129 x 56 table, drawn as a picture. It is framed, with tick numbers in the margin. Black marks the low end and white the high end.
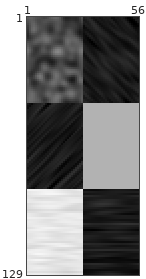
It is made of 3 by 2 panels. Panel 1,1: low, blotchy. Panel 1,2: very low, slanting down to the right, faint in contrast. Panel 2,1: very low, slanting up to the right, faint in contrast. Panel 2,2: high, flat. Panel 3,1: very high, streaked across, faint in contrast. Panel 3,2: very low, streaked across, faint in contrast.
